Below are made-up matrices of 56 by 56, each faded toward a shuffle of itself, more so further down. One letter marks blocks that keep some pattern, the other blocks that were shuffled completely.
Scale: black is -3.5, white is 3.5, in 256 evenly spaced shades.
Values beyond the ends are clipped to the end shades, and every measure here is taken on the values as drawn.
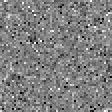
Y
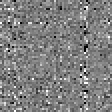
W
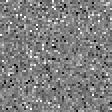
Y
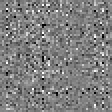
W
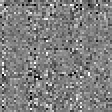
W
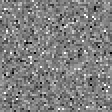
Y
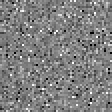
Y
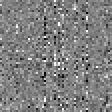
W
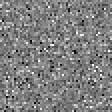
Y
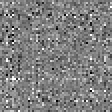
W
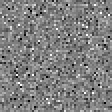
Y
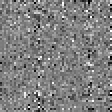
W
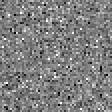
Y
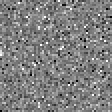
Y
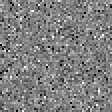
Y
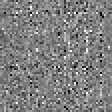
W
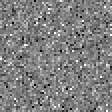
Y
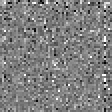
W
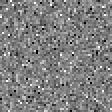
Y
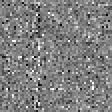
W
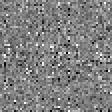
W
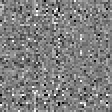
W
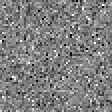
Y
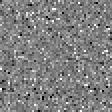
Y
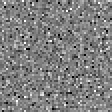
Y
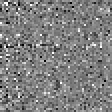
W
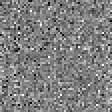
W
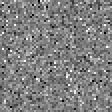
Y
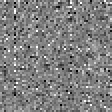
W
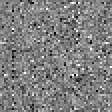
W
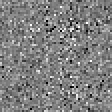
W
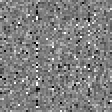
W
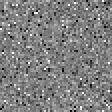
Y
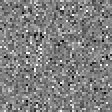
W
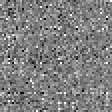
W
